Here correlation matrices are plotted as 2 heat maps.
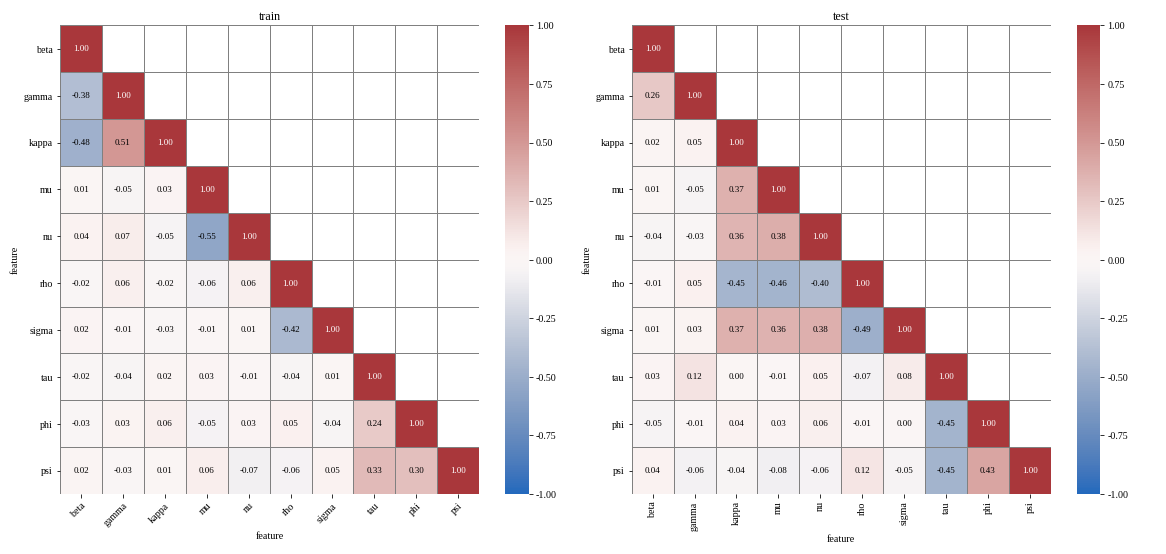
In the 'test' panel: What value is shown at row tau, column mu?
-0.01
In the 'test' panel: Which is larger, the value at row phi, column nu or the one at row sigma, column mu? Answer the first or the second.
the second
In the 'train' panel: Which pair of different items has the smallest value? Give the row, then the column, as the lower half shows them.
nu, mu
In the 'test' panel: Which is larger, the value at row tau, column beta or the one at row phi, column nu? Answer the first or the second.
the second
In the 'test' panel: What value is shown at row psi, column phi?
0.43
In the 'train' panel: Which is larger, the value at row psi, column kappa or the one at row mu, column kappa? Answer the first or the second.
the second
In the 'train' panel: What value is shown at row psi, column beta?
0.02
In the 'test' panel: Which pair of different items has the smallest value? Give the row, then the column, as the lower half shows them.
sigma, rho
